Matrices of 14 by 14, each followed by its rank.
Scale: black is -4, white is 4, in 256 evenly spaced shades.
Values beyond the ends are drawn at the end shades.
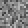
full rank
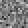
full rank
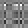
one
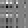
one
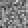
full rank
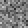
full rank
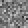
full rank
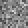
full rank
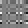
one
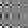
one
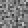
full rank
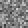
full rank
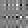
one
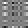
one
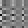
one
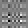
one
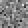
full rank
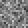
full rank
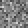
full rank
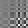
one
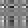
one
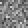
full rank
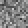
full rank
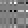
one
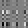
one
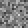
full rank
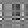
one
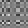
one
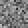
full rank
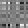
one
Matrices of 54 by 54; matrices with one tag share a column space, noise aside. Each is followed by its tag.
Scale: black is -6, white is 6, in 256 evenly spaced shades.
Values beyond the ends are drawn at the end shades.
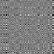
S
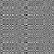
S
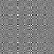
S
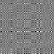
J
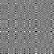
J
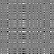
J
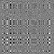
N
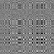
N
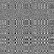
N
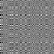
S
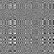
N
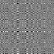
J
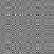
S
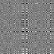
J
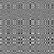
N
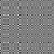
S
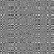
S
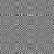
S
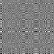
J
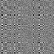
S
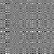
J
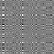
S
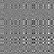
N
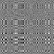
N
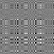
N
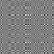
S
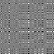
J
